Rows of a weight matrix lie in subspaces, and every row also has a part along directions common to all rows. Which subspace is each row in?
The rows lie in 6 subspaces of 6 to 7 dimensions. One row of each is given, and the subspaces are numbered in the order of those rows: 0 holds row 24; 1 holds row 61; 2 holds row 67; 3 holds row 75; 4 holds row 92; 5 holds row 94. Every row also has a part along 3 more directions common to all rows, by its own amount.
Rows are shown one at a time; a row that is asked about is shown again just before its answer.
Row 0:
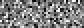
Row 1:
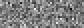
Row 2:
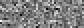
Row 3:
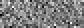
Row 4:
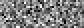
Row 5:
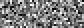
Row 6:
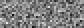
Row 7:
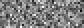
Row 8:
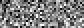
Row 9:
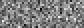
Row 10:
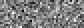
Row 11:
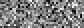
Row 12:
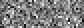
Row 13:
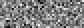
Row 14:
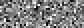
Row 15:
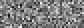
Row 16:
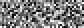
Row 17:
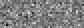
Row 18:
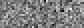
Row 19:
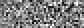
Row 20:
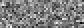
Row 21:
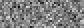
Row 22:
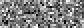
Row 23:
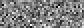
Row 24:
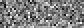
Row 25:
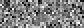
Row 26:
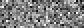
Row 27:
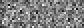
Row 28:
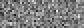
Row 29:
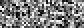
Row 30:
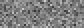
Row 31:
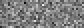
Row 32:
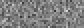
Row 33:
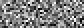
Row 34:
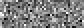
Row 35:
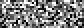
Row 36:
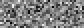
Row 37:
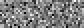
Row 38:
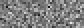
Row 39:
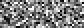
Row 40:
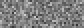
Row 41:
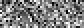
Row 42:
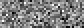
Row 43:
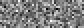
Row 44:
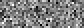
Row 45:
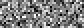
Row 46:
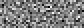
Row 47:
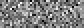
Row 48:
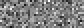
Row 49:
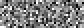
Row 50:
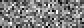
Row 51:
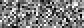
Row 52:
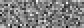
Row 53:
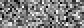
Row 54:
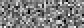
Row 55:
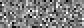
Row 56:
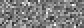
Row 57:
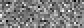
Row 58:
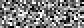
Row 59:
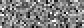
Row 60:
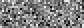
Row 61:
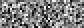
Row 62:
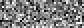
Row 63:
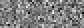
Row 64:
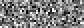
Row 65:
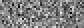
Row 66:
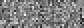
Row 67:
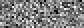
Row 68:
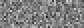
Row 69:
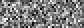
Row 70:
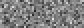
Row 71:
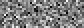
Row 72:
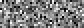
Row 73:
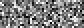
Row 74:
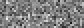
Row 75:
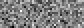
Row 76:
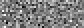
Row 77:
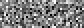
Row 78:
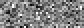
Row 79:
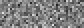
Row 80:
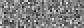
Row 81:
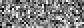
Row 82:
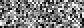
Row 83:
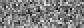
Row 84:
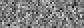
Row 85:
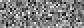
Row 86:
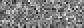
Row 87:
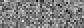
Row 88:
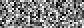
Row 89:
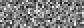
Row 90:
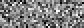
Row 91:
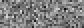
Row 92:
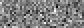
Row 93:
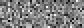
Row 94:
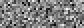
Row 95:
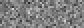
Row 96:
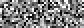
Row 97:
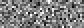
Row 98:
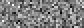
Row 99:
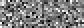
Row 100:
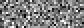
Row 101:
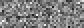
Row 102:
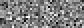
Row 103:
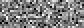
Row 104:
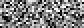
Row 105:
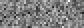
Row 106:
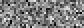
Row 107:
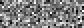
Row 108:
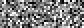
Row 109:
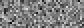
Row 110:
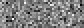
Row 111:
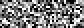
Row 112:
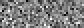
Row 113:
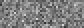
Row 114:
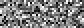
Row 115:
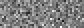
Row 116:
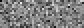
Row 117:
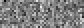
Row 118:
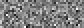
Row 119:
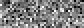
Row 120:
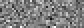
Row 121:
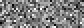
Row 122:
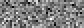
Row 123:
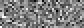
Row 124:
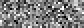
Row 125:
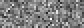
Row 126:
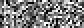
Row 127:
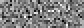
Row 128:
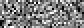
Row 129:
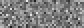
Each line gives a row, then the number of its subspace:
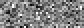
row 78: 0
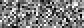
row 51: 4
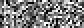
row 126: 2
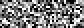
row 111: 1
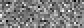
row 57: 5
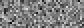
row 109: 3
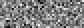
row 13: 2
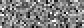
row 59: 0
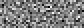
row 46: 1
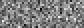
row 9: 2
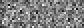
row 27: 3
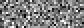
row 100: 3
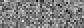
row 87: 4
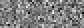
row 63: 4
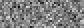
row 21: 2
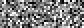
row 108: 2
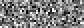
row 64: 3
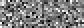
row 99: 0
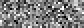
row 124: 4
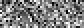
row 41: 5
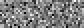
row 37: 5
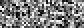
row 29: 0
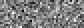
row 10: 2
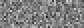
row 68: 4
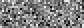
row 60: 1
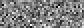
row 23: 2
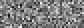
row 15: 2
